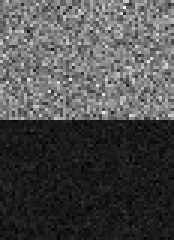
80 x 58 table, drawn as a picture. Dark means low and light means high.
It is made of 2 by 1 panels. Panel 1,1: middling, fine-grained, strong in contrast. Panel 2,1: very low, fine-grained, faint in contrast.
